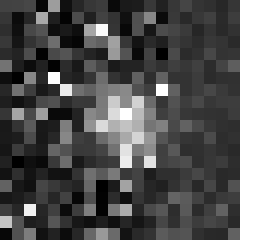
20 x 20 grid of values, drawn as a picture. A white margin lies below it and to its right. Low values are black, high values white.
Ninth with the highest average: centre. Seam: vertical, 70% of the way across, the right part calmer. Histogram: skewed, a long tail of high values. Slope: none. Stripes: none. Bumps: one, in the centre.
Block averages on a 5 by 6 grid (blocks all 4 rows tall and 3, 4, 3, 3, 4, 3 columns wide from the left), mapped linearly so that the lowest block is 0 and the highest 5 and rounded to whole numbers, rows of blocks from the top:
112111
112111
114511
011311
201111
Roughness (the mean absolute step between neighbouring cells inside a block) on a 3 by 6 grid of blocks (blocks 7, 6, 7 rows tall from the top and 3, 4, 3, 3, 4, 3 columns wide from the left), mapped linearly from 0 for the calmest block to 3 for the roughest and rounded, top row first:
2 3 3 2 1 0 | 2 3 2 2 1 0 | 3 1 3 3 1 1
